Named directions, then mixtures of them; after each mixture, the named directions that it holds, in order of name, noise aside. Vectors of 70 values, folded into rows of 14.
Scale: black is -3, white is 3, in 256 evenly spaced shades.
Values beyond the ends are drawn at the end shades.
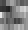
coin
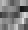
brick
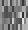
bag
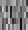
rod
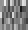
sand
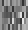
bag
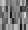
brick, rod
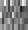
sand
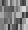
bag, brick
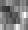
brick, coin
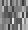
bag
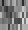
bag, coin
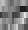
brick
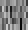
rod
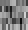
coin, rod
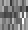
bag, brick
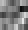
brick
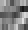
brick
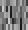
rod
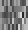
bag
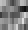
brick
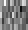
sand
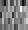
sand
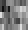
coin, rod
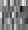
sand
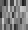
sand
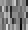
rod
